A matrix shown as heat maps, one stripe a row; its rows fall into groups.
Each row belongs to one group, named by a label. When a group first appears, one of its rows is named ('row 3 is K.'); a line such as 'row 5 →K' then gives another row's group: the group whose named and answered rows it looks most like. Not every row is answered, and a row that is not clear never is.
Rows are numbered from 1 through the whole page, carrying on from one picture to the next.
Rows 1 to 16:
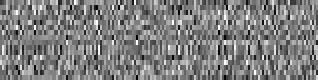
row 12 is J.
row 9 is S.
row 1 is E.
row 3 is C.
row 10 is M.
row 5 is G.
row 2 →J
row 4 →S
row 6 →C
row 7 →M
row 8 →E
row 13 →S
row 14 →M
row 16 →E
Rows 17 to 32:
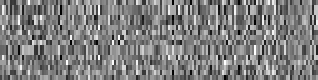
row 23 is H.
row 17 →H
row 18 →M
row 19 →M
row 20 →J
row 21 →J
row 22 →M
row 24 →G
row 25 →J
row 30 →H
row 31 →H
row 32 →E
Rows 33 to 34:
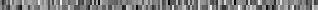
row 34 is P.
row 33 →C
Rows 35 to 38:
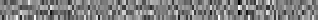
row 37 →H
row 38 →C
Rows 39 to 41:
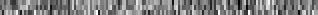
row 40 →H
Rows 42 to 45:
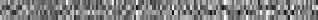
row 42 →S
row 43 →P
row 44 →H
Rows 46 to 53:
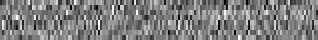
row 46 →E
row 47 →J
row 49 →C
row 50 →M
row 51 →M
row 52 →C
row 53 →P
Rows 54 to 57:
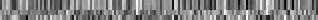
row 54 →H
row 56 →S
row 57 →P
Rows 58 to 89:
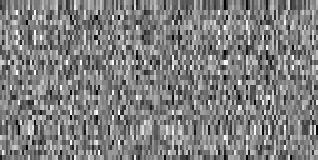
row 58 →E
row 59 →E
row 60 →C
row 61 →J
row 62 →P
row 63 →S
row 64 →C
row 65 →J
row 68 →E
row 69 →P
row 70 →S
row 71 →P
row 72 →C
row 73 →E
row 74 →P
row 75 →C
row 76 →J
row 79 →P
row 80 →G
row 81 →J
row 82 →M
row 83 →G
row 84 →G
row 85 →S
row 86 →G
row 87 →P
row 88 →M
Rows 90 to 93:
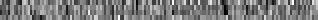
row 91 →E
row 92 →E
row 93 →G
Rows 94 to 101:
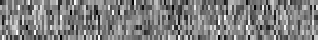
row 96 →J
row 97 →C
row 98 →C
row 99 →P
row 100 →C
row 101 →M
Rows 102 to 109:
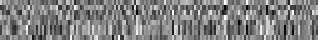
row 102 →S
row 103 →E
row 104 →P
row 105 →S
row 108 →H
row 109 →G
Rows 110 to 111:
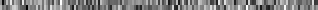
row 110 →C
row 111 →P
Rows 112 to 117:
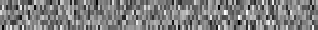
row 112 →J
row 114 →S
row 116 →H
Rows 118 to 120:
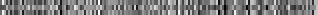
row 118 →M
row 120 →M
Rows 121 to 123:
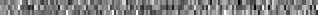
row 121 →H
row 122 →J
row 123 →S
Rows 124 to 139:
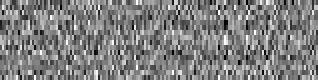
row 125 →M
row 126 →C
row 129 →E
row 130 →G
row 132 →S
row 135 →E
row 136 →H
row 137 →S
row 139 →C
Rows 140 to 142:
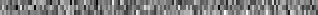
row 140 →J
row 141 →M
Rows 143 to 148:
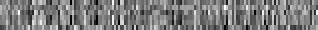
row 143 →J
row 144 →S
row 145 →J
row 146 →J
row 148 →E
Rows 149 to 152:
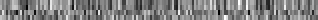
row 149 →P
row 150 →P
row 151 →M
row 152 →S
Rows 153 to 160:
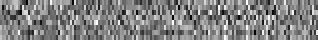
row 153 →P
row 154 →C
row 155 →P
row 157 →G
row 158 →S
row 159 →J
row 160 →S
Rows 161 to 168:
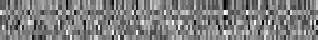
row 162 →E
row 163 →S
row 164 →E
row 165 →G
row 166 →M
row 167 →S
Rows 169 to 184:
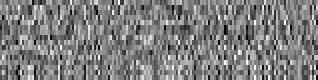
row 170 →J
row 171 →J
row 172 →C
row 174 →E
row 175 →E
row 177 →M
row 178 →C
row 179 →P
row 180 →M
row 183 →M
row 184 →G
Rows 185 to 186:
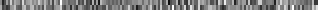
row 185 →C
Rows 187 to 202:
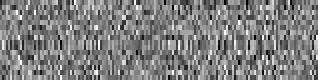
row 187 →E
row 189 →C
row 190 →H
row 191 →P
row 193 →S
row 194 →J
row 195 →M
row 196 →M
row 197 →P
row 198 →J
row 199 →H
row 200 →C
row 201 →G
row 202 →C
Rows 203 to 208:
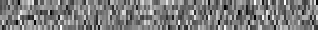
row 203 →G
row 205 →H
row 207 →M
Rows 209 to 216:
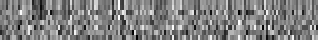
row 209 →G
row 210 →G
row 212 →G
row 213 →P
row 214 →G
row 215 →E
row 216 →P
